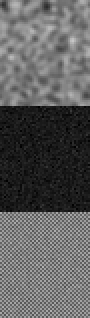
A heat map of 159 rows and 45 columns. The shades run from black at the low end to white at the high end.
The table splits into 3 rows of 1 panel. Panel 1,1: middling, blotchy. Panel 2,1: very low, fine-grained, faint in contrast. Panel 3,1: middling, checkered, strong in contrast.
